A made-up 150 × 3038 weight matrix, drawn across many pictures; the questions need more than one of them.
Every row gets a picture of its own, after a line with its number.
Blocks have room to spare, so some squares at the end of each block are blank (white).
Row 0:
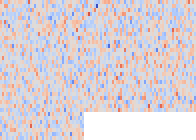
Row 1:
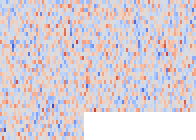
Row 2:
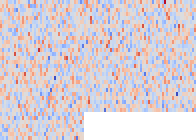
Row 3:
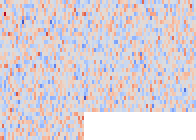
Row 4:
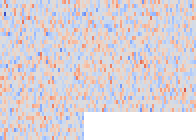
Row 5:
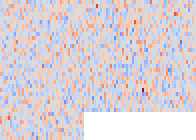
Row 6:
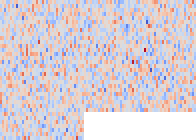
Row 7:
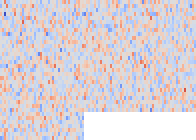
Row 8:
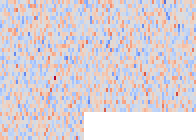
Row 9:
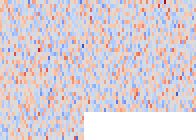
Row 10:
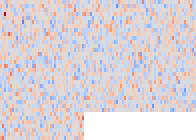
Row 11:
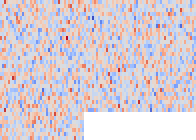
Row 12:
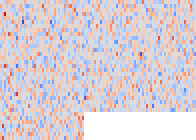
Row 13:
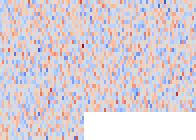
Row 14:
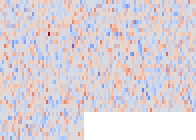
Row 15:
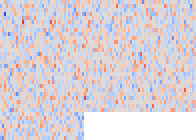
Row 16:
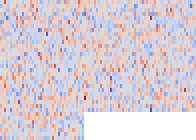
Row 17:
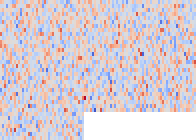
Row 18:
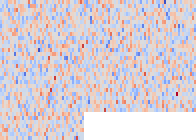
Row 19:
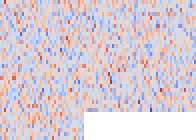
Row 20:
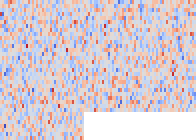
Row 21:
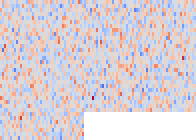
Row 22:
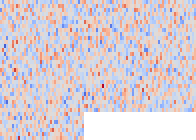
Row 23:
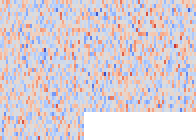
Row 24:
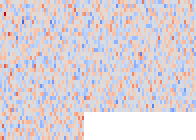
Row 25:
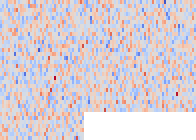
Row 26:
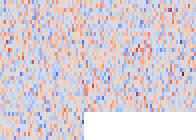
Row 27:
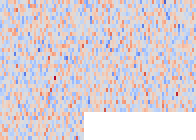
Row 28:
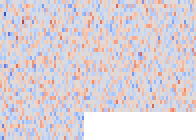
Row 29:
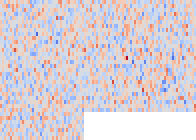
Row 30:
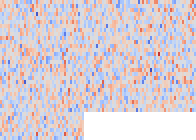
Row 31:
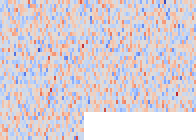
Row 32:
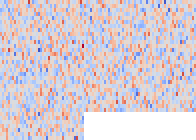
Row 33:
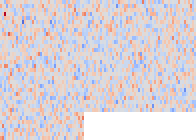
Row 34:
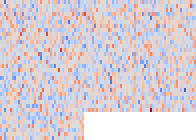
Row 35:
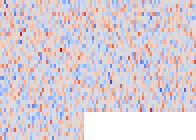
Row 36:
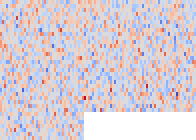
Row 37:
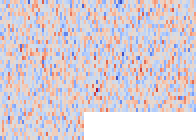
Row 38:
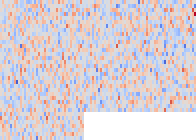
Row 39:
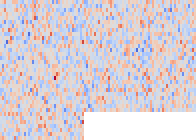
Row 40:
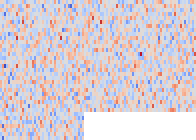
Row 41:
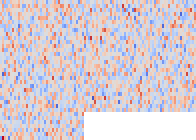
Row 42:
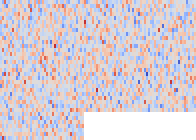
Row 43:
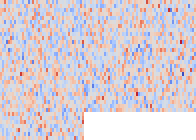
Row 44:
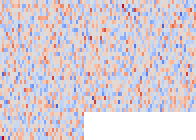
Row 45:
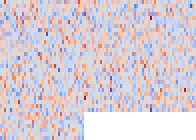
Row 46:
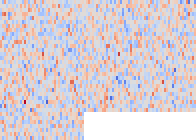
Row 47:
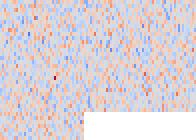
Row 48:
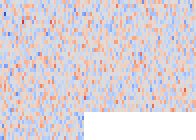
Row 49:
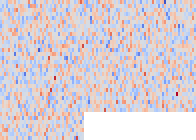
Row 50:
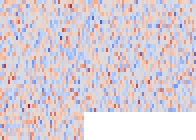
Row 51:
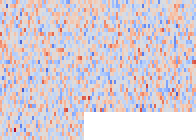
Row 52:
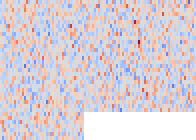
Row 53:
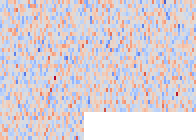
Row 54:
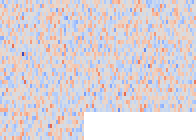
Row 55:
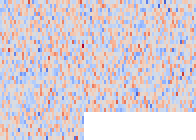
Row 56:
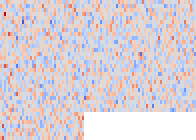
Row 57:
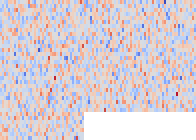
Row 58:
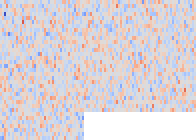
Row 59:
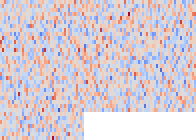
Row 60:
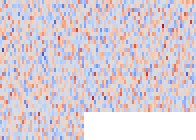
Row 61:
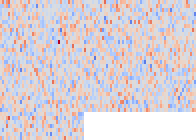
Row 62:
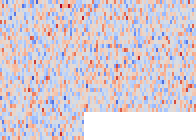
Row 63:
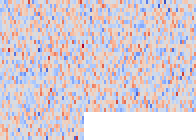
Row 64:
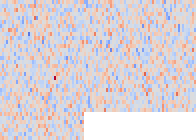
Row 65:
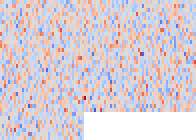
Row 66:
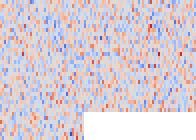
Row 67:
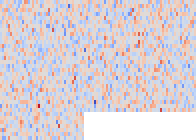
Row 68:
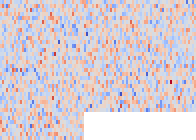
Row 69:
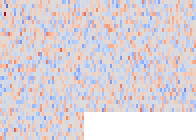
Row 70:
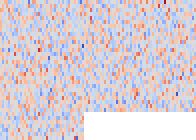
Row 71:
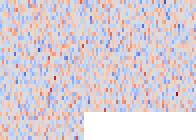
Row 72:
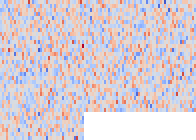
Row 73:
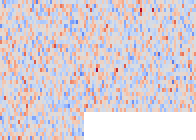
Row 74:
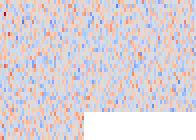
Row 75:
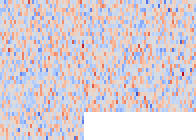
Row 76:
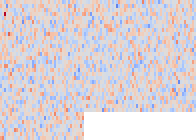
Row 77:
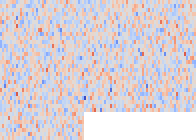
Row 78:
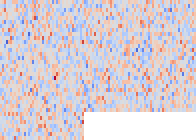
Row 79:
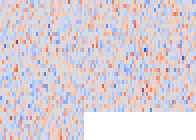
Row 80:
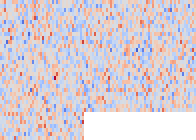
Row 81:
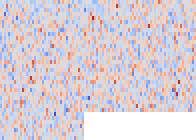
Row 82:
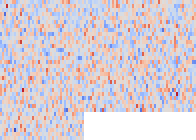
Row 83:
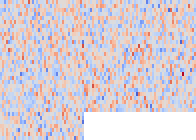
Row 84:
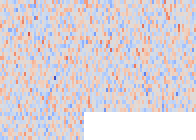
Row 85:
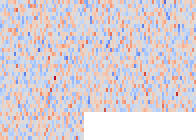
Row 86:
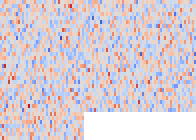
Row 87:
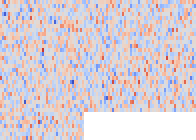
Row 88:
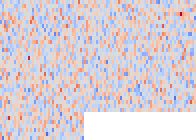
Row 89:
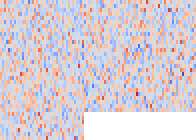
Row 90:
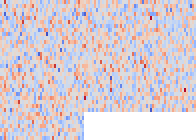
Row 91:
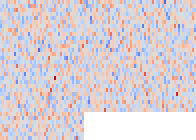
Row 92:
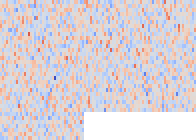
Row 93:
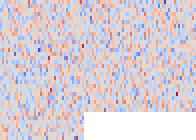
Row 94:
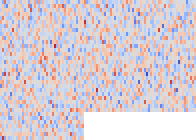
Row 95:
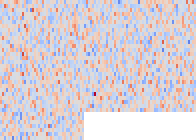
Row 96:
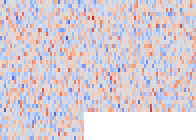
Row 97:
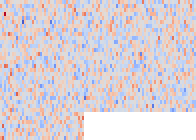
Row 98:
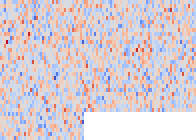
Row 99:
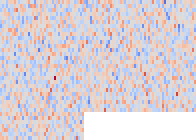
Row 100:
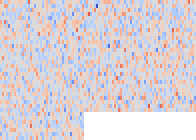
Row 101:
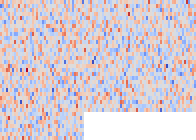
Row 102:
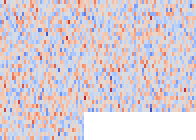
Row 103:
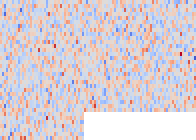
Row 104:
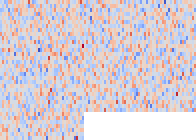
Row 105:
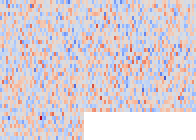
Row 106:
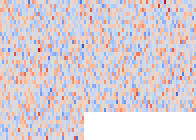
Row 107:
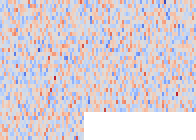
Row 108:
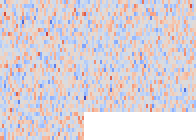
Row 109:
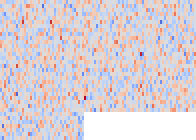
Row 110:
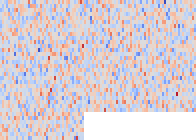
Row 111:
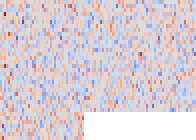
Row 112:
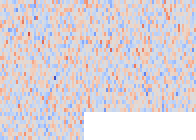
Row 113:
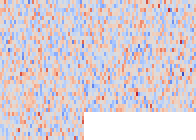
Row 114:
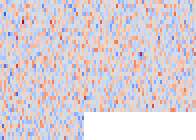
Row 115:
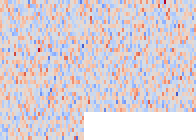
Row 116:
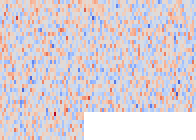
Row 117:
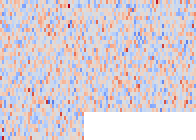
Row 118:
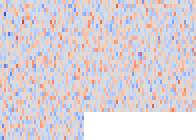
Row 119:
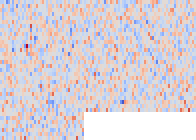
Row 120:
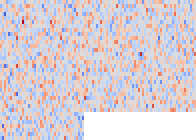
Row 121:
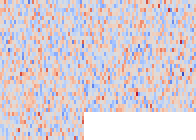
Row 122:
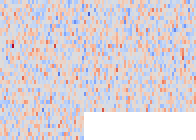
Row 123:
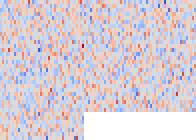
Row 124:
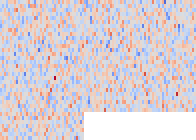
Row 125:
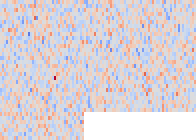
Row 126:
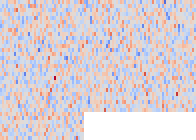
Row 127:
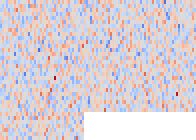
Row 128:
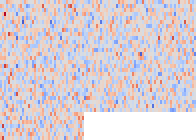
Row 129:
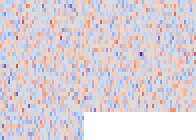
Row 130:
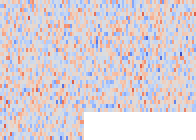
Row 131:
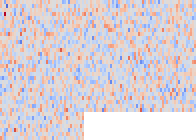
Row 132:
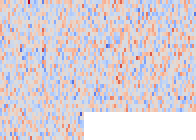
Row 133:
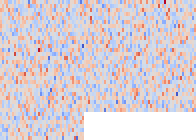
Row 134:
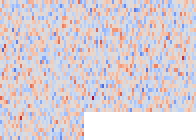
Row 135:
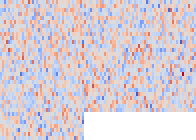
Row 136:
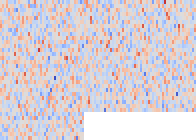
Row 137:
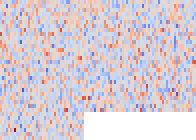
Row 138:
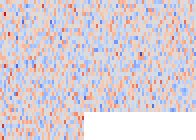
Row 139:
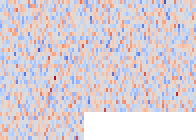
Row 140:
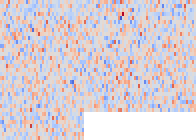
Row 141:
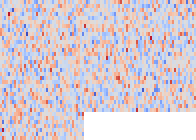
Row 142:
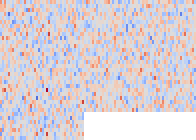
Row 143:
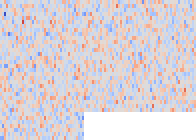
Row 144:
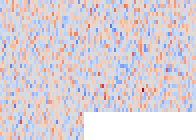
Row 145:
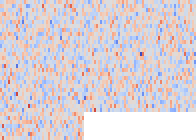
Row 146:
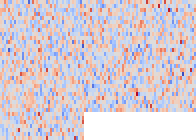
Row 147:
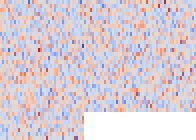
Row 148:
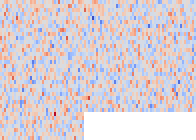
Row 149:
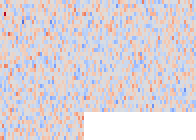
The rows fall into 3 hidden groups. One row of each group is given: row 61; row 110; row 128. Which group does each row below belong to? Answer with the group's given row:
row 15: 128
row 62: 61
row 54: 61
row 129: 128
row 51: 128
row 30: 61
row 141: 61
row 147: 110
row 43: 110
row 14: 61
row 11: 128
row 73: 61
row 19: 128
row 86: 128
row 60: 61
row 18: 110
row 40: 128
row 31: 110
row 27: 110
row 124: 110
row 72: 110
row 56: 128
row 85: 110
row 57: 110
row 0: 61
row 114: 128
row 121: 110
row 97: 128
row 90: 128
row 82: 128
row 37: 61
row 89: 110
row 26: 110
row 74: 128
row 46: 61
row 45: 128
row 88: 61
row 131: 128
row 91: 110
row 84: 110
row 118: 128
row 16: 128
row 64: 110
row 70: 110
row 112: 110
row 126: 110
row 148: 128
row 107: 110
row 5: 61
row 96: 128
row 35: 128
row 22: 61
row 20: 61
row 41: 61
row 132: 61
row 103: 61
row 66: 61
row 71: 110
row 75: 110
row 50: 128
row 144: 61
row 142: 61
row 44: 61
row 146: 110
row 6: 61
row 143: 128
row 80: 110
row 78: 110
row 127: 110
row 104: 110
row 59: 61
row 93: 110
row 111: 128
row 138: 128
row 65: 128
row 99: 110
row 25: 110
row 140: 61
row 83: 110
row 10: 128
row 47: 110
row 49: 110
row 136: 110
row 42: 61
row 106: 110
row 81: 128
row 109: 128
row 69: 128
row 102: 128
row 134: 61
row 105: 61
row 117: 61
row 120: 128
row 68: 61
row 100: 61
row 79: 61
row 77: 128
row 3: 128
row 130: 61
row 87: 61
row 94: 61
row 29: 61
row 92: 110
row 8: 110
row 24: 128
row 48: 128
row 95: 61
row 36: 128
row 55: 110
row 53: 110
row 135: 110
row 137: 128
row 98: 110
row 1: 61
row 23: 61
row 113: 110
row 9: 110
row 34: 128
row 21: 61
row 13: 110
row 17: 128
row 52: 61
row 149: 128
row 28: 128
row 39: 110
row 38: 61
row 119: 61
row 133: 110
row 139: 110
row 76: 128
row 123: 110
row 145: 128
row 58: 128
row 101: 61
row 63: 110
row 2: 110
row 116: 128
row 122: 61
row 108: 128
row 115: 110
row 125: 110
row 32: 110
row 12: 128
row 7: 128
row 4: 128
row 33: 128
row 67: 61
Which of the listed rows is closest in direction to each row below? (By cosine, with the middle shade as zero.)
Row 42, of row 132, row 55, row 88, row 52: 55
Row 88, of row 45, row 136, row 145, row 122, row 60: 60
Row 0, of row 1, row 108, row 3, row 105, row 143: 1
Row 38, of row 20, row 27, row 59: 59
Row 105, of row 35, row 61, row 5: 35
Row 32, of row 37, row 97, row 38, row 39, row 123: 123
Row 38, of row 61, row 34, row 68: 68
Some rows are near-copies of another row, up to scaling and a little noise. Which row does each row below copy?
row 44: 41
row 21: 134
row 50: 86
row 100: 0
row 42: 94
